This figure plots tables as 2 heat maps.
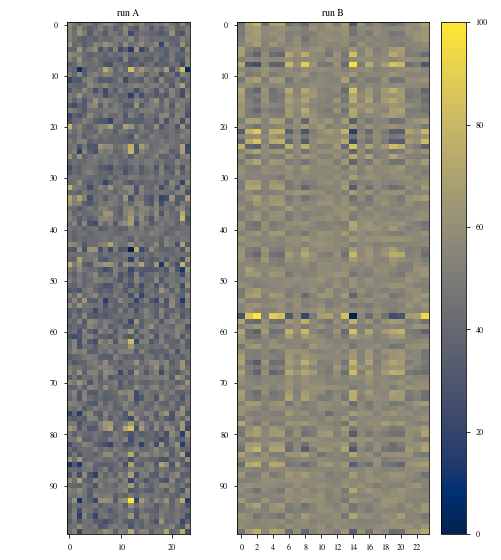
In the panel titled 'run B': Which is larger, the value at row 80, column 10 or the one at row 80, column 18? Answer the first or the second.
the first
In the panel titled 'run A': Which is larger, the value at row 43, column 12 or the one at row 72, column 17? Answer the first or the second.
the first
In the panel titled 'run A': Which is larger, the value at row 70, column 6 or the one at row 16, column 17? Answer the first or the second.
the second
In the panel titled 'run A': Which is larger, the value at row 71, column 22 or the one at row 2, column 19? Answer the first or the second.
the first
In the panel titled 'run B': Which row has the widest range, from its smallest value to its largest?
57
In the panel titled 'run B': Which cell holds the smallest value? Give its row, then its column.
57, 14
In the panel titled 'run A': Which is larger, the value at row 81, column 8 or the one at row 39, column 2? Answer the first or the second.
the first
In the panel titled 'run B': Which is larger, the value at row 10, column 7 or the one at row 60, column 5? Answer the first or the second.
the first
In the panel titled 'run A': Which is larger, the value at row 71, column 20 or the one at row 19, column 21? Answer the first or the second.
the second
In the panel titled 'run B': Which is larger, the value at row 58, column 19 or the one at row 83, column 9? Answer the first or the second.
the first
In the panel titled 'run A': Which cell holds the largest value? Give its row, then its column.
93, 12
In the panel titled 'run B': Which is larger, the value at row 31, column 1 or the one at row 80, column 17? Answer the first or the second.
the first
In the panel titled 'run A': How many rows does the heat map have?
100
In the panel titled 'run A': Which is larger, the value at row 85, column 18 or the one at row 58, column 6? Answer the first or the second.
the second
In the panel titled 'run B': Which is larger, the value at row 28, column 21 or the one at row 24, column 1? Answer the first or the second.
the first
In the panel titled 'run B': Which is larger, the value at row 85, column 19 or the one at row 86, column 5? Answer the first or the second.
the second
